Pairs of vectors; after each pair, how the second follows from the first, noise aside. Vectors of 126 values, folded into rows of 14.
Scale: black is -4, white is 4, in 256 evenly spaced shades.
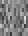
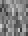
shuffled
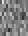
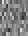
copied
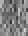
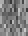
copied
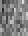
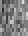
copied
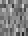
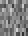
copied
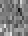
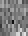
shuffled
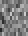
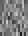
shuffled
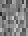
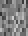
copied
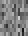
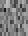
shuffled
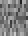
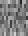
copied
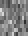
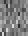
shuffled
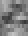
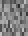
shuffled
